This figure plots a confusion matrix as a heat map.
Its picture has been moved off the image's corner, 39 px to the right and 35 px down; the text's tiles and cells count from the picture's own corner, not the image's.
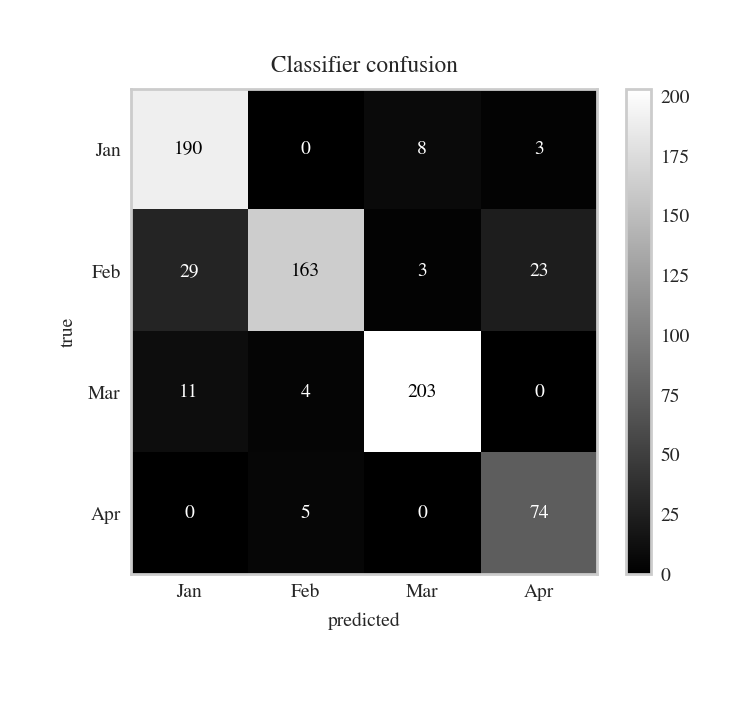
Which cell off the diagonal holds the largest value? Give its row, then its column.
Feb, Jan
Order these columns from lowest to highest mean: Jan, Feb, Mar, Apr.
Apr, Feb, Mar, Jan
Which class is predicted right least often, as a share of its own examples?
Feb
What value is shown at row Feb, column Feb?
163
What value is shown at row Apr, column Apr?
74
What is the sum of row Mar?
218
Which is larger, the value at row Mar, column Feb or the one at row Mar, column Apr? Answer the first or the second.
the first
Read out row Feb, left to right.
29 163 3 23
